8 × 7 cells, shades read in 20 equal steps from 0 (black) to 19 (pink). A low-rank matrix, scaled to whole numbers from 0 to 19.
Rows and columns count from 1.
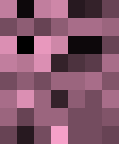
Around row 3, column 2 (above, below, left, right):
11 14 17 18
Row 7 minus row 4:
-3 -6 -5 8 3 2 -3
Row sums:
62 77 61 76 76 79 72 65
